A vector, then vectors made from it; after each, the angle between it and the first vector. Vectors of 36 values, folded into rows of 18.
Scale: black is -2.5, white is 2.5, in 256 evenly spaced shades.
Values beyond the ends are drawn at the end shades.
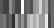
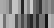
nearly opposite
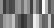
orthogonal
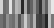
partly opposed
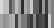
nearly opposite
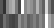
partly aligned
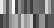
orthogonal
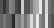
nearly parallel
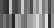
nearly parallel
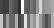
partly aligned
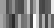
orthogonal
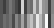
nearly parallel
